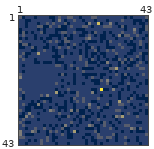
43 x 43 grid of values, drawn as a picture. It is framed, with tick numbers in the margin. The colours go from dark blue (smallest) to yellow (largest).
The grain is fine, like static. In the middle left lies a patch that is calmer than the rest. The middle left is the smoothest part. There are no regular stripes. The halves do not mirror each other.
